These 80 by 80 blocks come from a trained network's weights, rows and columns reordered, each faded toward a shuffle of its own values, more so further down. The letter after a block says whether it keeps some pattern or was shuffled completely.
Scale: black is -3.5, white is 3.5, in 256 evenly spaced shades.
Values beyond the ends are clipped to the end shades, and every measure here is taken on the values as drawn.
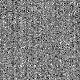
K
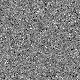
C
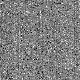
K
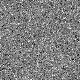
C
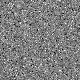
C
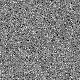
C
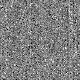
K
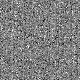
K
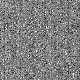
K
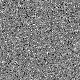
C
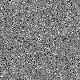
C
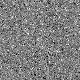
C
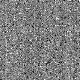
K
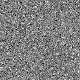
K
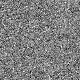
C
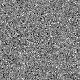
K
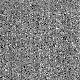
K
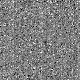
K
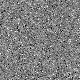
C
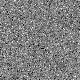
C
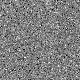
C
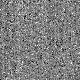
K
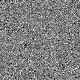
C
